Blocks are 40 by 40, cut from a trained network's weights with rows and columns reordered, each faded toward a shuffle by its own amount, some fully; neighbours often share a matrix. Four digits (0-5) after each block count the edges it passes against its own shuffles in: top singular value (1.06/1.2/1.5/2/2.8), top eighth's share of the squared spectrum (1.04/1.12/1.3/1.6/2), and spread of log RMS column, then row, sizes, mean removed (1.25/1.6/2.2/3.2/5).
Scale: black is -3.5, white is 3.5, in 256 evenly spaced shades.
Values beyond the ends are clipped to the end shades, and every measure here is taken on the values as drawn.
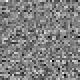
3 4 0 2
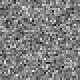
0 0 0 0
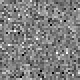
0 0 0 0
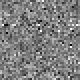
2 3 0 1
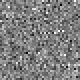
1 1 0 0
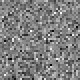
2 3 0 1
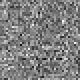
3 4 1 2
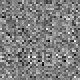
3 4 1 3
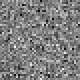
3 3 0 1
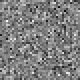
0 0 0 0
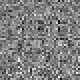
3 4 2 2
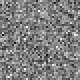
0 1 0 0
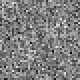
0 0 0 0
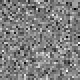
2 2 0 0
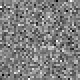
0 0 0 0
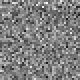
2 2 0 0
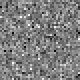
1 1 0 0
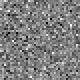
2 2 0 0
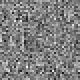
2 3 0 1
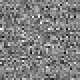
3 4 1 2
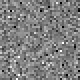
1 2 0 1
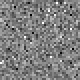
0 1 0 0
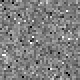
0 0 0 0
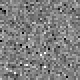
1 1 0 0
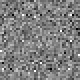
2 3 1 1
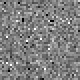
1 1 0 0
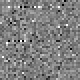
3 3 1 1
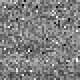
1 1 0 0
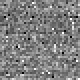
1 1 0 0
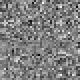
3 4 1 2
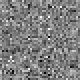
3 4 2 2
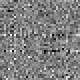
3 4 1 2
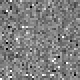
2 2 1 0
